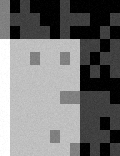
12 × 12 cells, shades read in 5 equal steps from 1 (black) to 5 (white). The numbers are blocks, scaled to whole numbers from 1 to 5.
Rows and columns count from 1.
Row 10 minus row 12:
0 0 0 0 0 0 0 1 1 0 0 0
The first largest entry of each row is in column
1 1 1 1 1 1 1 1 1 1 1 1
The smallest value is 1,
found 32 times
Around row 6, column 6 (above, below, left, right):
4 4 4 4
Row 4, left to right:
5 4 4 4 4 4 4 4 2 2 1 2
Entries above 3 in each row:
0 0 0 8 6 8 8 6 8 8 7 7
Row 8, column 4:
4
